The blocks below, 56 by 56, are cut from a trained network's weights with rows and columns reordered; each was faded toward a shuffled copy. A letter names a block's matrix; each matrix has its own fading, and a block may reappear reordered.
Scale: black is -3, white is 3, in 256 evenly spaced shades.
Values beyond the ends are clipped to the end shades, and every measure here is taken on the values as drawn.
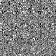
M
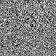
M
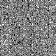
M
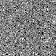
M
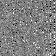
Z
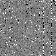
Z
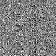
M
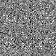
M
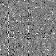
Z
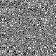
Z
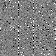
Z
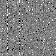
Z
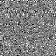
Z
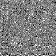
Z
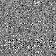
M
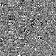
Z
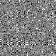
Z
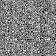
M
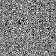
M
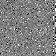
Z
